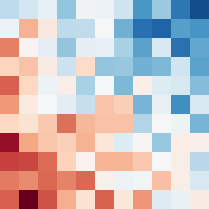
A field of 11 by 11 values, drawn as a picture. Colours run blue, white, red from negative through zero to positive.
Odd rows or columns: none. Stripes: none. Ninth with the lowest average: top right. Mirror symmetry: none. Ninth with the highest average: bottom left. Average level on the scale: 50%. Slope: up to the bottom left.
